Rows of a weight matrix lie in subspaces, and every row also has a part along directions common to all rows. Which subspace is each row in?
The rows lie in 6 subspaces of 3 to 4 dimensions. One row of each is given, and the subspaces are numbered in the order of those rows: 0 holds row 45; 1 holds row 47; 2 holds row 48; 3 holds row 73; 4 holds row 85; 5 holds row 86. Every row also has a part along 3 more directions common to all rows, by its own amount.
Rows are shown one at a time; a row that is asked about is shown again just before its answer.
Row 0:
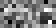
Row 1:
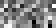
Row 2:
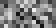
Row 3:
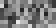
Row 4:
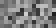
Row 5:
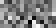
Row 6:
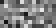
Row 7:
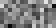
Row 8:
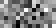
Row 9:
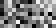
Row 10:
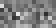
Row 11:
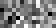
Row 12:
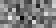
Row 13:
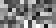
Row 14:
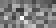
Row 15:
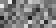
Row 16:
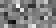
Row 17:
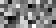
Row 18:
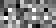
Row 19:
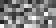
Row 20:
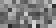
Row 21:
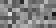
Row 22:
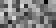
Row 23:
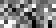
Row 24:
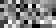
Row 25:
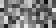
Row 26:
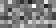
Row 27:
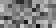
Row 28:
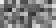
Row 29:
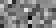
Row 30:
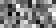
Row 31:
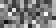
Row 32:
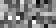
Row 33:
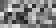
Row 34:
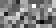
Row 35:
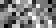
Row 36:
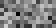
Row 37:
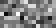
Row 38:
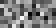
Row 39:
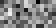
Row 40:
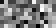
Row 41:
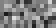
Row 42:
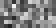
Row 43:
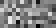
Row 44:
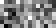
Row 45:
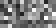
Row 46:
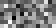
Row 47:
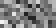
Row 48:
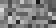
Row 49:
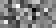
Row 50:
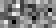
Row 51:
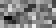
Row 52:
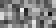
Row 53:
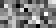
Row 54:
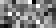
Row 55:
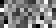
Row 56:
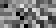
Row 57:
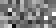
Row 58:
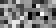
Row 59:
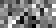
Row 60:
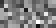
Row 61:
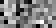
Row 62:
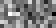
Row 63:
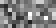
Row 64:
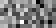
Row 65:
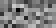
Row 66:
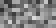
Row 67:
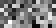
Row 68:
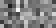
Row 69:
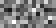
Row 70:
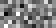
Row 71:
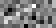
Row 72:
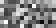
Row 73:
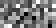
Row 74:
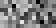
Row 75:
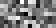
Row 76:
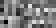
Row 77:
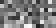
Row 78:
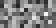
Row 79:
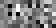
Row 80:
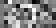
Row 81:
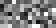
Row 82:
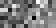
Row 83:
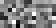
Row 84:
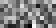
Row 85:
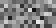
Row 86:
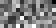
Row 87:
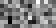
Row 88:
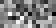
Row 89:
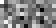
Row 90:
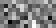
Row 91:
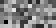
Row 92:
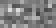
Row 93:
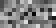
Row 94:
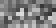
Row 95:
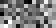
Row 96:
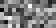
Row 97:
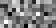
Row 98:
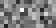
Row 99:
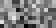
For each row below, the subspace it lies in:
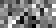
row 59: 3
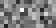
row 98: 4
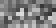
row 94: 4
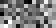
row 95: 1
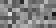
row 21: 0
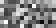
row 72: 5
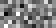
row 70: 5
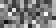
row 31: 2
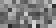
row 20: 3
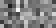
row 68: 1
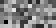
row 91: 5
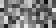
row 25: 3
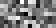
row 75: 2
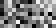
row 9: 2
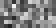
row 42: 3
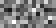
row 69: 0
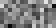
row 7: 3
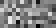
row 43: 2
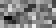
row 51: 5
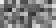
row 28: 2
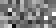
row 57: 0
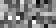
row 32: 2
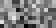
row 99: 1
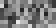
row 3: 4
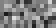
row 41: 4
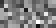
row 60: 4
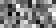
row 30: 1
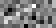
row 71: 5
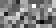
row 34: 5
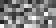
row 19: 1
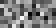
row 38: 0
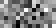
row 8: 0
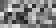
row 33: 5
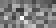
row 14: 5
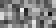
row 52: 4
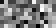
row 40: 0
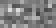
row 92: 5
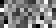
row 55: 3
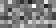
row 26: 0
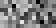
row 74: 3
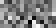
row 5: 2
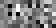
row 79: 1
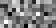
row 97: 2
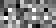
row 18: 0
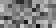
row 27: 0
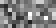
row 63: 0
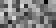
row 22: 1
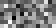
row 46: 1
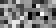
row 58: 0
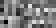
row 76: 5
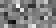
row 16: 3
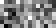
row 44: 1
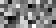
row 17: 5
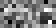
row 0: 0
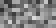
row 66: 1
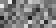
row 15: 2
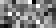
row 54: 1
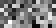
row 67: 3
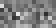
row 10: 4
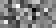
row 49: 0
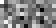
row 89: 2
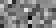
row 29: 2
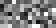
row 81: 1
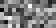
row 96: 5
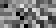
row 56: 4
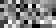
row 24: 5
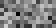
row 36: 4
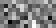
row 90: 3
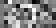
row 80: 0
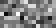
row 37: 5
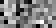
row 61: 5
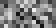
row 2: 4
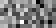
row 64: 3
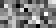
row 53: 4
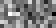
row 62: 1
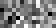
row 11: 2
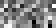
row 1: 3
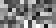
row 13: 2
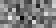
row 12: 2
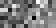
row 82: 3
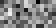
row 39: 4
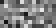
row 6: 2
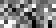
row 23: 3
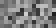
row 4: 4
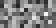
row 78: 4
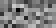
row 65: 5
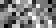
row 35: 1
